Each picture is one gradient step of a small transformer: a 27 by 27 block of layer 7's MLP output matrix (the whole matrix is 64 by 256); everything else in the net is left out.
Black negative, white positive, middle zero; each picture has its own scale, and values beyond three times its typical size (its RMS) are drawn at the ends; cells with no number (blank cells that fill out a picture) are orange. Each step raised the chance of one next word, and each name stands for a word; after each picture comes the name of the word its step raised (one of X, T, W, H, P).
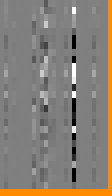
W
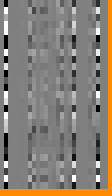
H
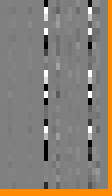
W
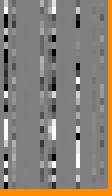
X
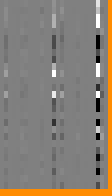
W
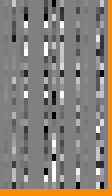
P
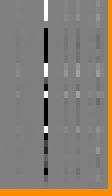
W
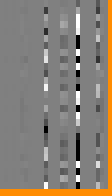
H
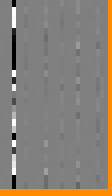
X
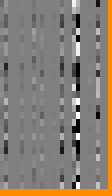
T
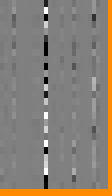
X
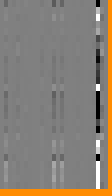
P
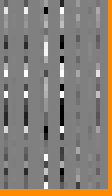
W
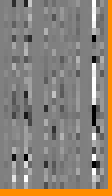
P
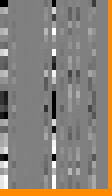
P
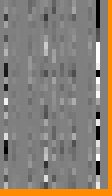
T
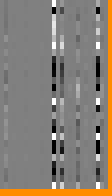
T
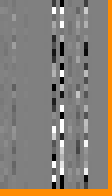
X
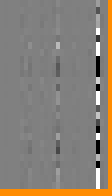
T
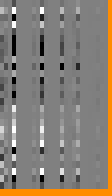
X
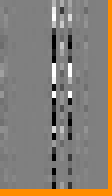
W
